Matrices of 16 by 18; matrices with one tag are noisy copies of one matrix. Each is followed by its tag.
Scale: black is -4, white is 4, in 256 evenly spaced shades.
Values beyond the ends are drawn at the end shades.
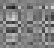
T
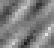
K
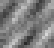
K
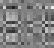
T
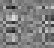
T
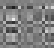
T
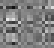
T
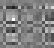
T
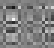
T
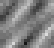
K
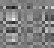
T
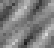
K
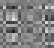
T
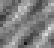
K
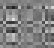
T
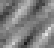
K
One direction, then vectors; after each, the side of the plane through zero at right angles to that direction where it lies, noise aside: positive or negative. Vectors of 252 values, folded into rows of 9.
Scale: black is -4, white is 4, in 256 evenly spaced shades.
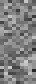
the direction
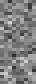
positive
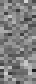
positive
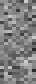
positive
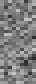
negative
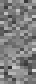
negative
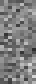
positive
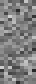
positive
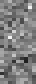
negative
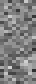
positive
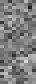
positive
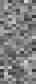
positive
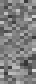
negative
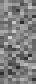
positive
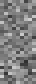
negative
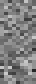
positive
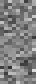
negative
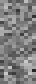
positive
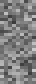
negative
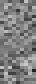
positive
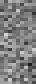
negative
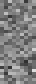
negative
